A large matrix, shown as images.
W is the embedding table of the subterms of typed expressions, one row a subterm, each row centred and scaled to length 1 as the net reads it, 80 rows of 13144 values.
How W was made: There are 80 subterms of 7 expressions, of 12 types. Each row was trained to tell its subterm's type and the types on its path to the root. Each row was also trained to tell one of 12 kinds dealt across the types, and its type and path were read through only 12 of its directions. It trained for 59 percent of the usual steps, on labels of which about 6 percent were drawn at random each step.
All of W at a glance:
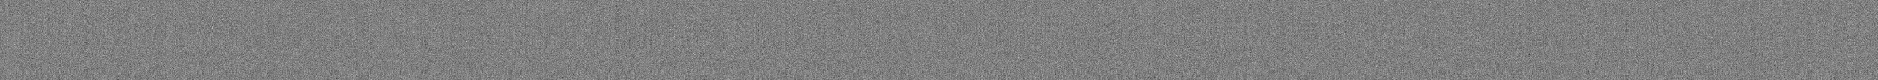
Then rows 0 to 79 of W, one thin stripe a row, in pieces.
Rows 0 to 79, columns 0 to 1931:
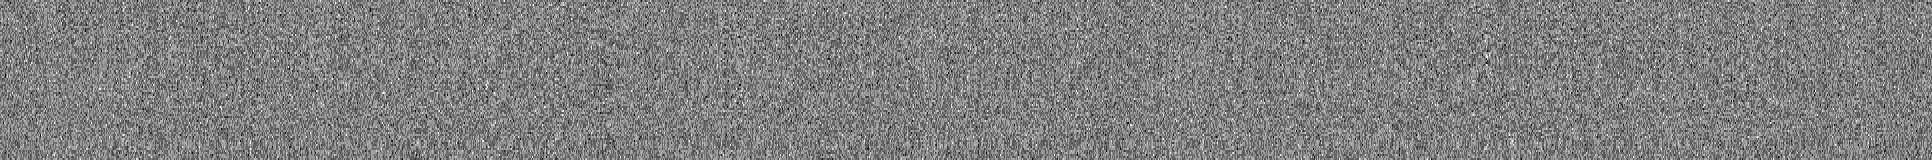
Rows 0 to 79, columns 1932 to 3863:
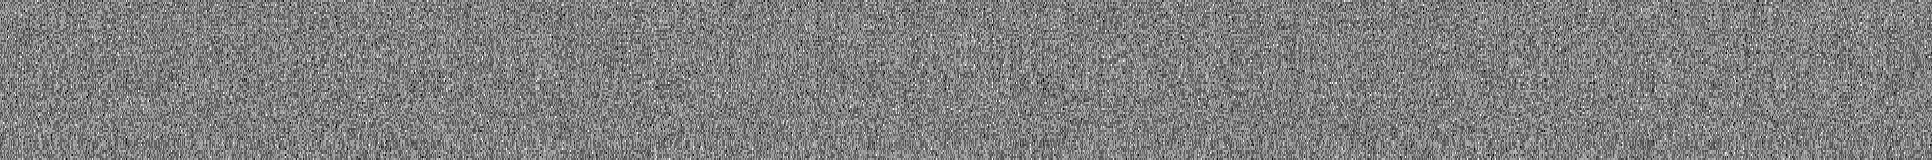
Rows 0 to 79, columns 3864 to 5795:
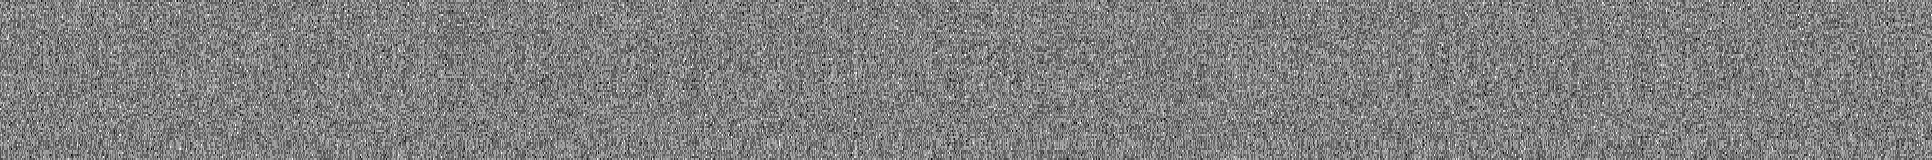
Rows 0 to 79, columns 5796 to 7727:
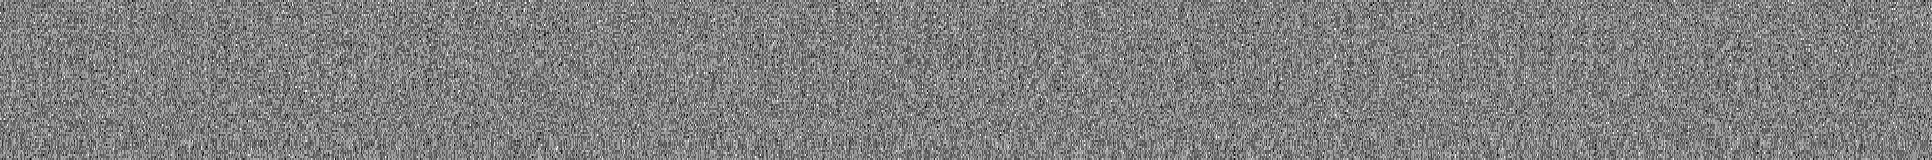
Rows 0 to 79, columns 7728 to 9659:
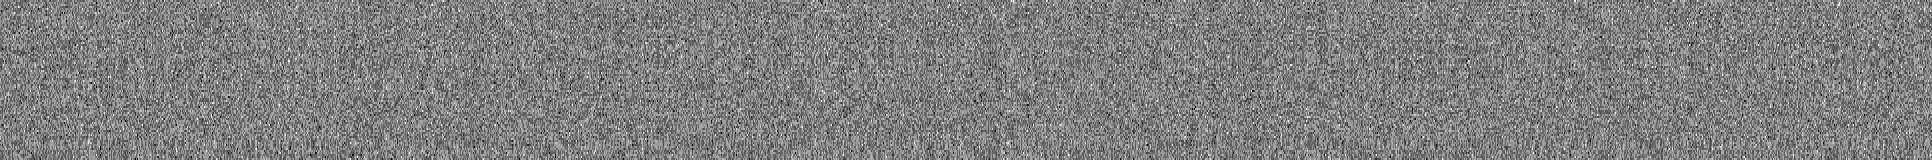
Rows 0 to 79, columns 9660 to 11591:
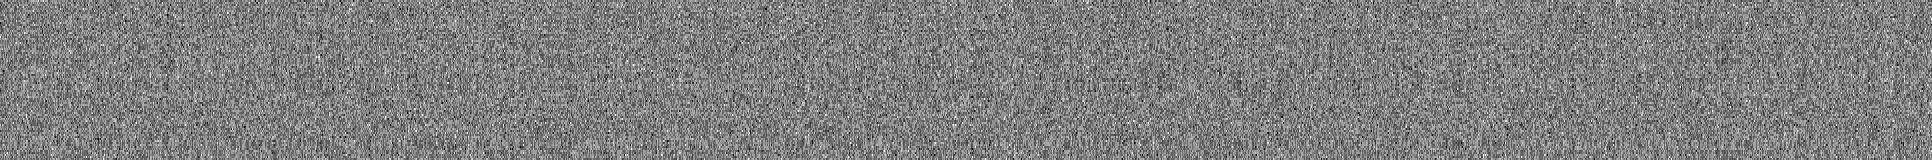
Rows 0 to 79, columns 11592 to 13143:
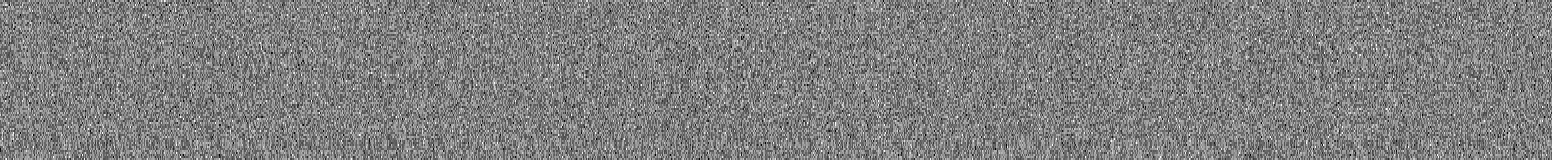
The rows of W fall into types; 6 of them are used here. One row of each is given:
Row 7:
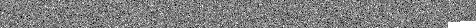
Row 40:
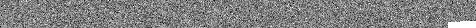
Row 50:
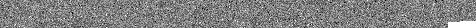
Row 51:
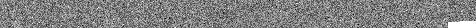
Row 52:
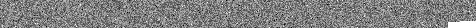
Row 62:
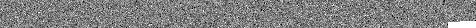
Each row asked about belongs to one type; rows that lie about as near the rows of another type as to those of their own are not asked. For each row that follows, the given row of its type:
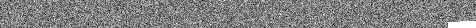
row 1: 51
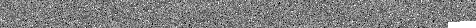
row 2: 7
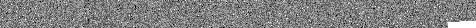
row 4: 52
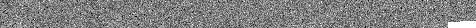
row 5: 40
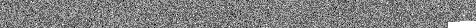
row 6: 51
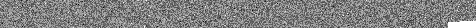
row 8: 52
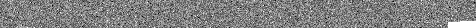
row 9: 50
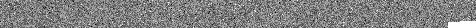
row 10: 62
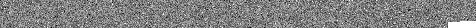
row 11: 50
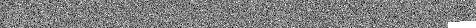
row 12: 52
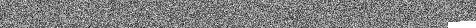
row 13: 62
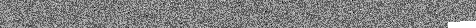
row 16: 40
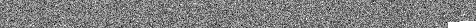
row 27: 51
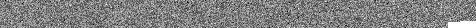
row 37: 40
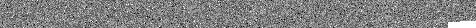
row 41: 7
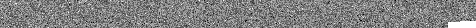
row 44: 7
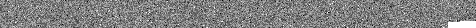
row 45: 50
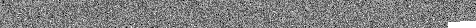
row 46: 40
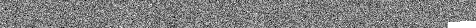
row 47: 40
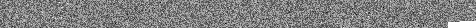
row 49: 52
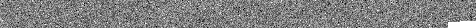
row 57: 7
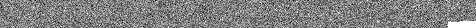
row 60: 50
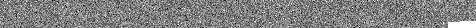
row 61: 52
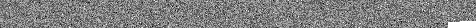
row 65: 50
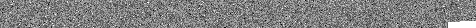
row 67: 51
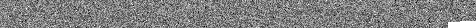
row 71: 7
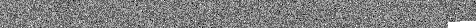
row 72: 7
